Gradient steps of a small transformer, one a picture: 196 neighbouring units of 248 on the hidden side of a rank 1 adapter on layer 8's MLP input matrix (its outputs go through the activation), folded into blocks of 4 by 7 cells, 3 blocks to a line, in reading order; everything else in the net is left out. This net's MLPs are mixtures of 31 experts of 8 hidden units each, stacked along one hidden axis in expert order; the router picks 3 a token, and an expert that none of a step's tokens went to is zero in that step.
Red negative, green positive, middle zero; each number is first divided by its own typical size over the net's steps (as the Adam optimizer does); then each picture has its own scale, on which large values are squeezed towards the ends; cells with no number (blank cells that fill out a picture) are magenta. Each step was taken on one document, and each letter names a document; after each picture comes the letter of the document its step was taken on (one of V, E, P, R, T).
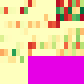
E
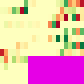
E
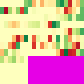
E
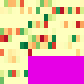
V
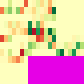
V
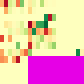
V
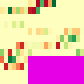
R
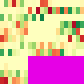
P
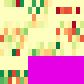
P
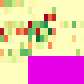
V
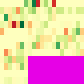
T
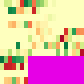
R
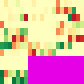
P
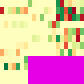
E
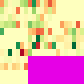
T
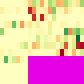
T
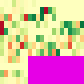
P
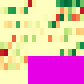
E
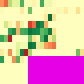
V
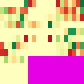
E
